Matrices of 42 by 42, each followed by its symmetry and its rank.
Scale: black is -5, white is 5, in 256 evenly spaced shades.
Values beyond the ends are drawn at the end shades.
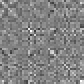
symmetric, rank five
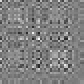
symmetric, rank three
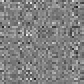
neither, rank five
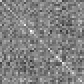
symmetric, rank five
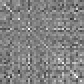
symmetric, rank five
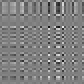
neither, rank one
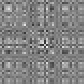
symmetric, rank three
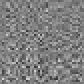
neither, rank five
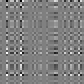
neither, rank one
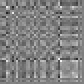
symmetric, rank three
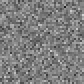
neither, full rank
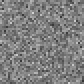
neither, full rank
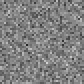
neither, full rank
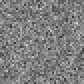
neither, full rank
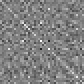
symmetric, rank five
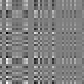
neither, rank one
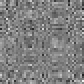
neither, rank five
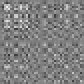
symmetric, rank three
